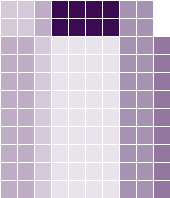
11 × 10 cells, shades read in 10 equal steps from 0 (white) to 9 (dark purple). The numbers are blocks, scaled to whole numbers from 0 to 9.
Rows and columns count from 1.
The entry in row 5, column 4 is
1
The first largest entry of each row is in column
4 4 10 10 10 10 10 10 10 10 10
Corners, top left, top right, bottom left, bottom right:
2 0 3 5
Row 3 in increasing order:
1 1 1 1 2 3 3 4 4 5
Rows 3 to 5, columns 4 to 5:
1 1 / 1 1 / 1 1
